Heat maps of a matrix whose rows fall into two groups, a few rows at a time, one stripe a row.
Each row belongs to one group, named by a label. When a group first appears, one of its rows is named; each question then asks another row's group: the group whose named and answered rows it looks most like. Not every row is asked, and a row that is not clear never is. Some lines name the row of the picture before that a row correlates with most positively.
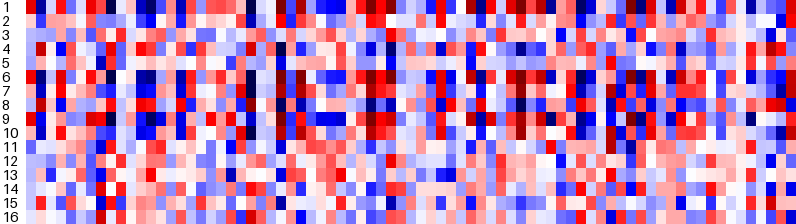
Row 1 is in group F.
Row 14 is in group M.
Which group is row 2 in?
F
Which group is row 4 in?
M
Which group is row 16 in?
M
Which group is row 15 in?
M
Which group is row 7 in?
F
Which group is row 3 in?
M
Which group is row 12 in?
M
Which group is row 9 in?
F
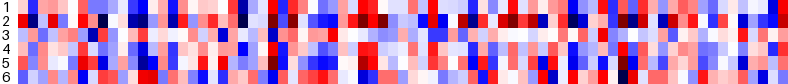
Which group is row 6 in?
M
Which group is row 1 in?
F
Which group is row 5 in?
F
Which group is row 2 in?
F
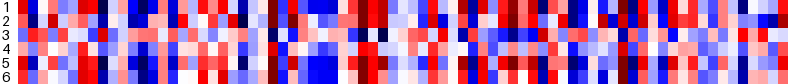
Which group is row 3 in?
M
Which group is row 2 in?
F
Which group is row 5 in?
F
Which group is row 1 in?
F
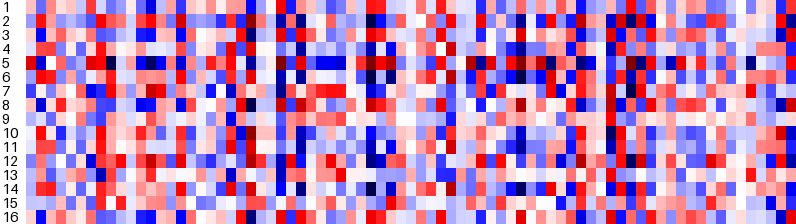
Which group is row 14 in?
M
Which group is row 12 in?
M
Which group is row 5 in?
F
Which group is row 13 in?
M
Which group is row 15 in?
M
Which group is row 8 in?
F
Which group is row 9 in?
M
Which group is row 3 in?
F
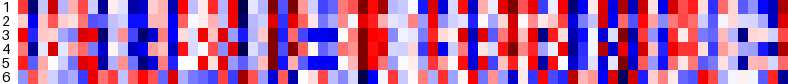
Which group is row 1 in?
F
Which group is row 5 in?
F
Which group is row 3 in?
F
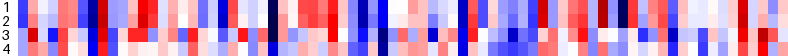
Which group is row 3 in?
M
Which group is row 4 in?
M
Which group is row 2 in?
M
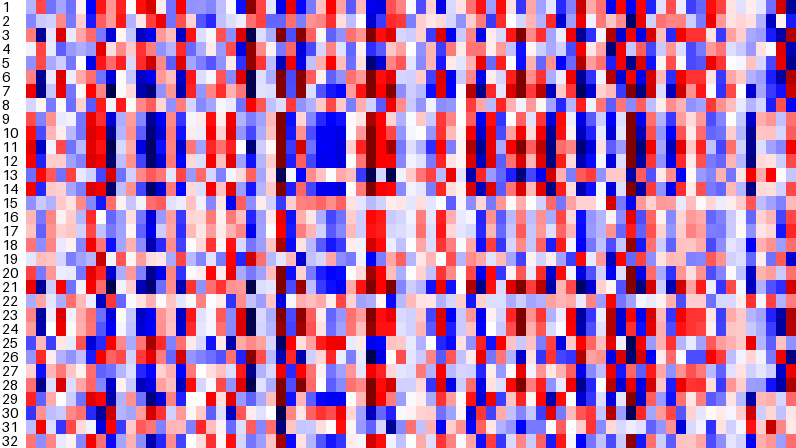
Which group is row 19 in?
M
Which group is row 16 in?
F
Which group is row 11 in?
F
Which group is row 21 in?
F
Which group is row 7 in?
F
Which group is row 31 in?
M
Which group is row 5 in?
M
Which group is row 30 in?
M
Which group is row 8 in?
M
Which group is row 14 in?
F
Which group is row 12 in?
F
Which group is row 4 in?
M
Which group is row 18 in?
F
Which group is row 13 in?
M
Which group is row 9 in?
F
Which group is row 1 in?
M
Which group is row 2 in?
M
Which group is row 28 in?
F
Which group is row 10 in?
F
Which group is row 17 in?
F
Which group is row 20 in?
F
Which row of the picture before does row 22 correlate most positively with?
4
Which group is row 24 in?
F
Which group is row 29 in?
F
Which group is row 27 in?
F
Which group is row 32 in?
F
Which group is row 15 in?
M
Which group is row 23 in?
F
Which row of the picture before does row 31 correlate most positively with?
3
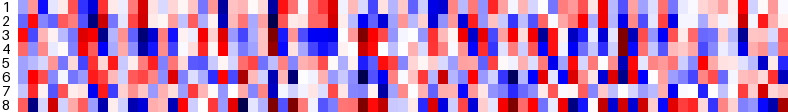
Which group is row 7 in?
M
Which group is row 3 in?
F
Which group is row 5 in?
M
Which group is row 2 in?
M
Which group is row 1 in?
M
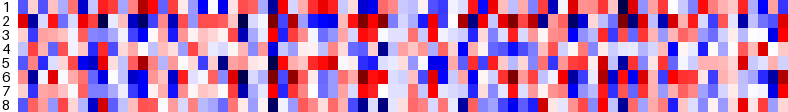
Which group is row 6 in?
F
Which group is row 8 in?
M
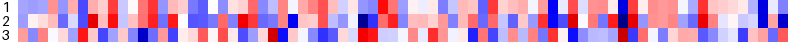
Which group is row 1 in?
M
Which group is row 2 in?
M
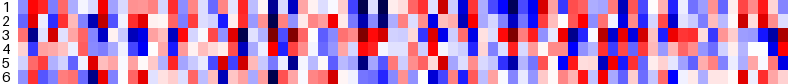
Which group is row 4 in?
F
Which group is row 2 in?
M
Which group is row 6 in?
M
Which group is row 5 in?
M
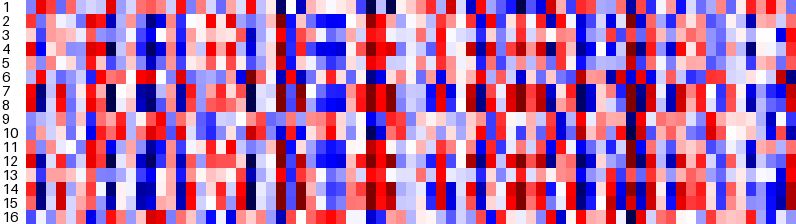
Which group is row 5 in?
F
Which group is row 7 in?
F
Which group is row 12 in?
F
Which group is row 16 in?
M
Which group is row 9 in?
M
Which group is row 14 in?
F
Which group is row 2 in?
F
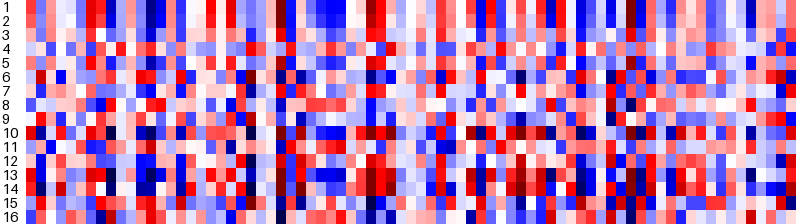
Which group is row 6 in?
M
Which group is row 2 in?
F
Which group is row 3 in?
F
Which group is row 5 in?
F
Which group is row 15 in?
M
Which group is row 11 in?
M
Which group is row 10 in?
F
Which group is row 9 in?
M
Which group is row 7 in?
F
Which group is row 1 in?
F
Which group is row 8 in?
M
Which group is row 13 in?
F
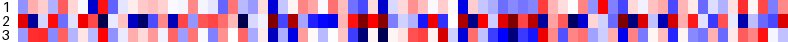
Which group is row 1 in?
M
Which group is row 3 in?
M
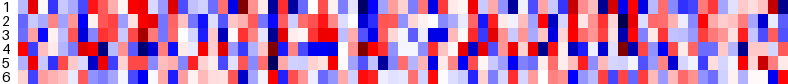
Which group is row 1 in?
M
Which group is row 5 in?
M
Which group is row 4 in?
F
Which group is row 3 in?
M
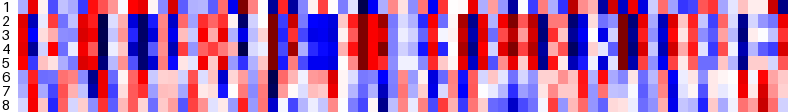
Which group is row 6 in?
M
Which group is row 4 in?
F
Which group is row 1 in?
M
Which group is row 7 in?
M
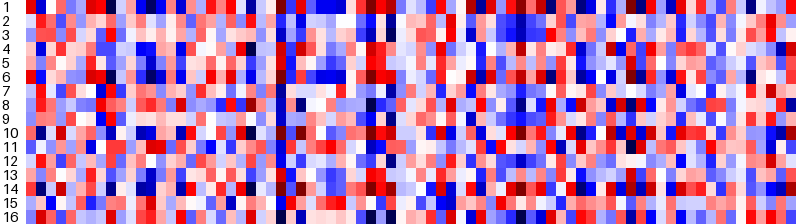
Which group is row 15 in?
M
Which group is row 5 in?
F
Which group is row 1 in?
F
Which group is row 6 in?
F
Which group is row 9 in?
M
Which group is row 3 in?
M
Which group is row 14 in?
F
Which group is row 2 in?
M
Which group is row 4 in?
F
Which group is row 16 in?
M
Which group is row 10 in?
F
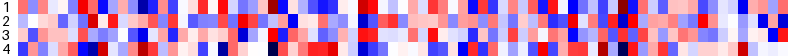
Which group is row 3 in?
F
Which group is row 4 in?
M
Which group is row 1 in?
F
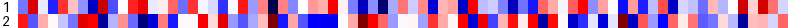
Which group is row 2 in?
F
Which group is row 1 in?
M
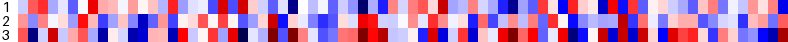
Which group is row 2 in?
F
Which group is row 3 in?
F
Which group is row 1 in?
M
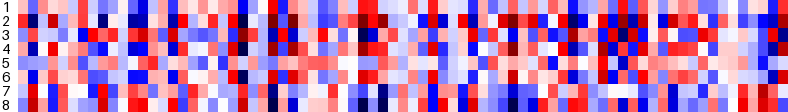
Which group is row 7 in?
M
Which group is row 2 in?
F
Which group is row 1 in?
F
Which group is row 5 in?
M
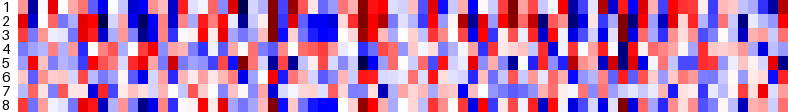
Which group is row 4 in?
M
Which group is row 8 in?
F
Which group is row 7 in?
M
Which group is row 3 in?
F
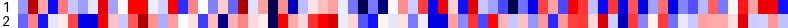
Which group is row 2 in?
M
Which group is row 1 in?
M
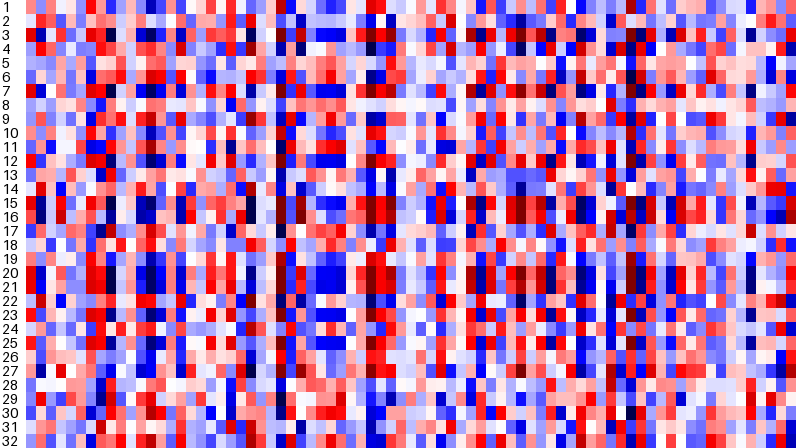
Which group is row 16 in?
F
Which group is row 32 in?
M
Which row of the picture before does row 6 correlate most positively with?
2
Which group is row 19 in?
F
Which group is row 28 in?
M
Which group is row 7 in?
F
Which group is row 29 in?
M
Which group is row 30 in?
M
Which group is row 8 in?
M
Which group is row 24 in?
M
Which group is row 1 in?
F
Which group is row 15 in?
F
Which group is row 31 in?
M
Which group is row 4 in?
M
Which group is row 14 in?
M
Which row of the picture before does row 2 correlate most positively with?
1
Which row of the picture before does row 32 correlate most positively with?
2
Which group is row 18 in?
M
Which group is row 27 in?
F
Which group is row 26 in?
F
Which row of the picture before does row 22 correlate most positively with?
1
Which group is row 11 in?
M
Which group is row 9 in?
M
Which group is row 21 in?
F
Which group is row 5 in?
M
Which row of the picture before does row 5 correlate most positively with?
2
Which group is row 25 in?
F
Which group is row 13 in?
M
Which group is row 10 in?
F
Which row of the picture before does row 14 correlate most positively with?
1
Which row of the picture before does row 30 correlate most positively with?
2
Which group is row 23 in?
F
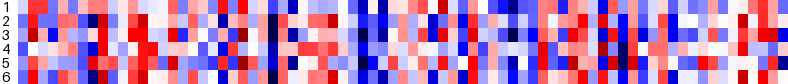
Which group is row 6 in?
M
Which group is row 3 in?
M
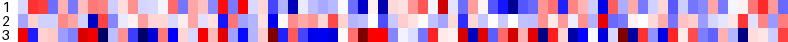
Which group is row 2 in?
M
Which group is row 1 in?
M
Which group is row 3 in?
F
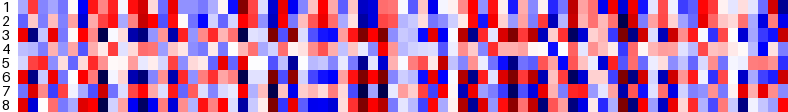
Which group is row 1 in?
M
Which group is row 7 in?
M
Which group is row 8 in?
F
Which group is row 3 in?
F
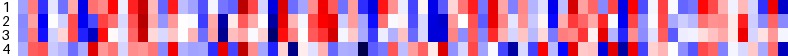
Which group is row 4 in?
M
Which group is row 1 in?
M
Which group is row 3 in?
M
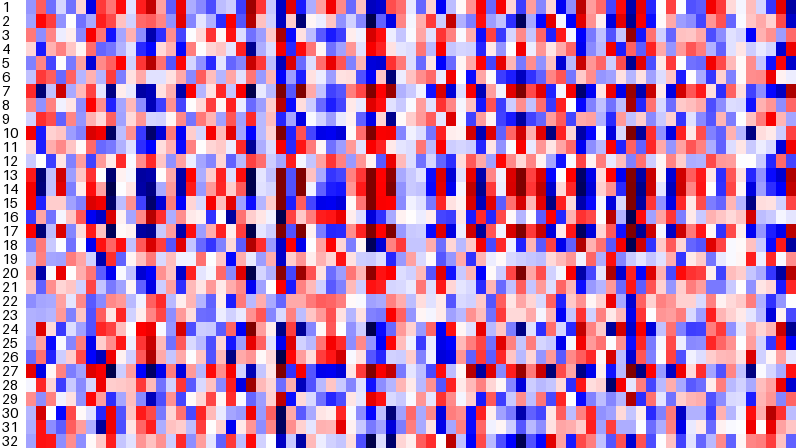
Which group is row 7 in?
F
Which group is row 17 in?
F
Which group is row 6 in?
M
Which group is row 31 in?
M
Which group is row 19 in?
M
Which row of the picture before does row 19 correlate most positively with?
3
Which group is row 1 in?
M
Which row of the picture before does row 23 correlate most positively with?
1
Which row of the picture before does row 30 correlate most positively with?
3
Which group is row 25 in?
M
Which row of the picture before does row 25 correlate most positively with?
1
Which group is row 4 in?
F
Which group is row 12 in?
M
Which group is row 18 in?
M
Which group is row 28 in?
M
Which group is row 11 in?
F
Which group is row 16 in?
M
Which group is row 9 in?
M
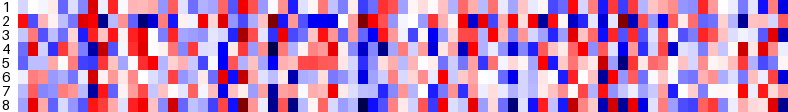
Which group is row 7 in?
M
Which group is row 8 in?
M
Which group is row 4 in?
M
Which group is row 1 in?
M
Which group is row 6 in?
M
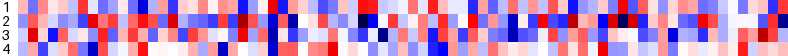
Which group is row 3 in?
M
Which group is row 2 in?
M
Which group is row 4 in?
M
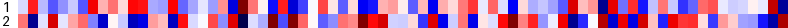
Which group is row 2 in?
F
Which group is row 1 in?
M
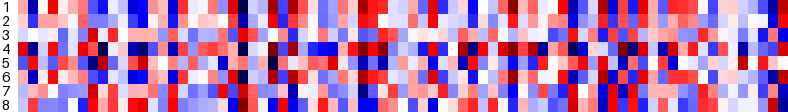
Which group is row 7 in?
M
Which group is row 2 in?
F
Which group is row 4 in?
F
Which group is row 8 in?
M
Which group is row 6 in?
F
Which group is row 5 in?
M
